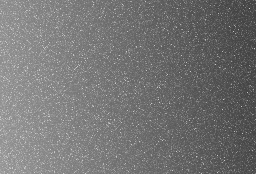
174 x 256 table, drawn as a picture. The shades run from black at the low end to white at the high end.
No row or column stands out. No regular stripes run through it. There is an overall slope up to the left. The texture is fine-grained noise.
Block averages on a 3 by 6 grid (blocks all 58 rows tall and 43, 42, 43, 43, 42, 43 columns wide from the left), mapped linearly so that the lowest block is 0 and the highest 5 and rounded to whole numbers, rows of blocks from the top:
543210 | 543210 | 543210
